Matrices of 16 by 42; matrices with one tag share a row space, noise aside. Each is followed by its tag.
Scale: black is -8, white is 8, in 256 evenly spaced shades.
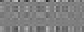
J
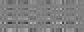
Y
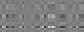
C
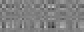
C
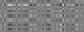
Y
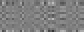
C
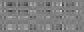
Y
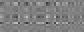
J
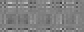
Y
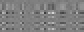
C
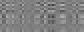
C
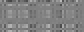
Y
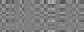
C
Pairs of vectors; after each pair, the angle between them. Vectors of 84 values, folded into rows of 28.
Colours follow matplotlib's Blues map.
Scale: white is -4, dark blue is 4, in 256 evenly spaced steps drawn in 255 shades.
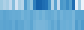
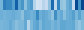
nearly opposite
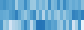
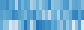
nearly parallel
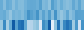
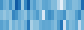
orthogonal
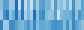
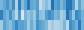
partly opposed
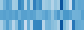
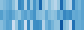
nearly parallel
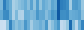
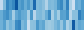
orthogonal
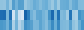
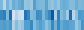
nearly parallel
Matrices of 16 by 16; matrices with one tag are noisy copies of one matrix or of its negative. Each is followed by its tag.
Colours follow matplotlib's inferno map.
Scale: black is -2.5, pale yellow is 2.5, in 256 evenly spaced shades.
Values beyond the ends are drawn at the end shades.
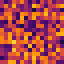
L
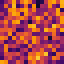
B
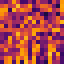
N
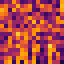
N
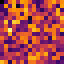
B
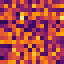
L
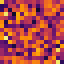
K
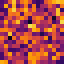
B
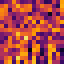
N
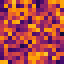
B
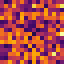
L
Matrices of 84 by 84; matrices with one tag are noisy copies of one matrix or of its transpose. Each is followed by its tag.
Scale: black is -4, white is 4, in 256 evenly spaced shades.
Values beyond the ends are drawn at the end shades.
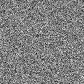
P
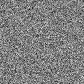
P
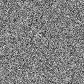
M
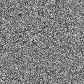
M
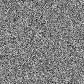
M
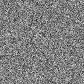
M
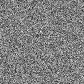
P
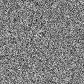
M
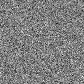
P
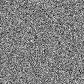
P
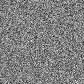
P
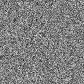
M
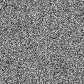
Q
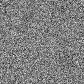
Q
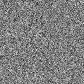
M
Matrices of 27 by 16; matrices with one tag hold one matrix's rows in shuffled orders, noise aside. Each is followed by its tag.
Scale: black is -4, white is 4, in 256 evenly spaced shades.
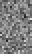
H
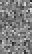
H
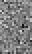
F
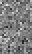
F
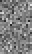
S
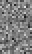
H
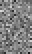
S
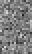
F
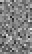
S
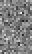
F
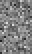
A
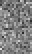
F
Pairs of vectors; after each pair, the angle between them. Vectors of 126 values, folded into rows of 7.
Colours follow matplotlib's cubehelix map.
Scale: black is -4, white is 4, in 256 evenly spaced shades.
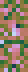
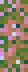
partly aligned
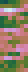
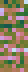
partly aligned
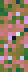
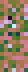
orthogonal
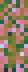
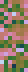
orthogonal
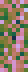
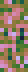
partly opposed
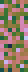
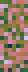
nearly parallel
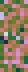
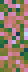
partly aligned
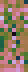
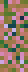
partly aligned
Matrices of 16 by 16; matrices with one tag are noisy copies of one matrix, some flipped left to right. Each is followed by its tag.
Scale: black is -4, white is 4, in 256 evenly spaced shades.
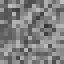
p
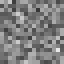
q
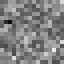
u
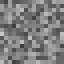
q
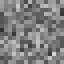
u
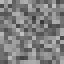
q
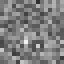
u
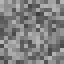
u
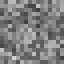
u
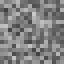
p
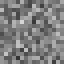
p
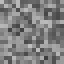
p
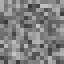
u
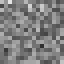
q
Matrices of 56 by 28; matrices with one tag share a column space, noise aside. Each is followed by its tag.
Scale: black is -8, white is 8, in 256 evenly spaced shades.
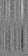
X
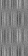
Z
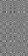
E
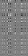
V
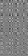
V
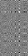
E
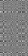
E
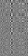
V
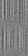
X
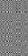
E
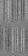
X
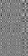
V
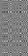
E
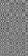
V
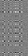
E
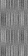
Z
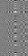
E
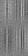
X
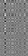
V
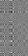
E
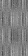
Z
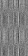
Z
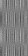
Z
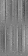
X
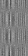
Z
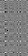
E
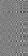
E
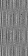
Z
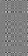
E
